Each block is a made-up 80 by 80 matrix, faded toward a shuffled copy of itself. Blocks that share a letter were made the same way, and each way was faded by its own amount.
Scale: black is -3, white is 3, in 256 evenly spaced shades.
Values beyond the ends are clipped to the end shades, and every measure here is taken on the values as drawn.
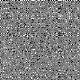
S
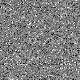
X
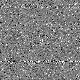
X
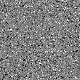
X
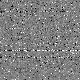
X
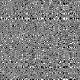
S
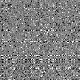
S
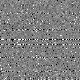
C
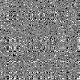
S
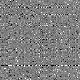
S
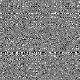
C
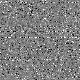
X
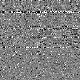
C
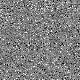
X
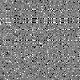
S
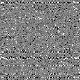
S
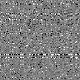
S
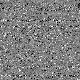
X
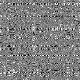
C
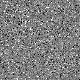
X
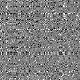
S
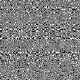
C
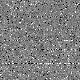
X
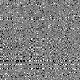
S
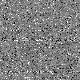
X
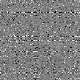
S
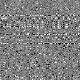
C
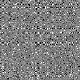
S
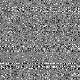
C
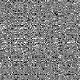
S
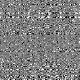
C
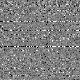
C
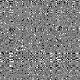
S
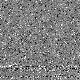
X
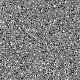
X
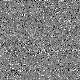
X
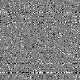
S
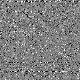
X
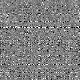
C
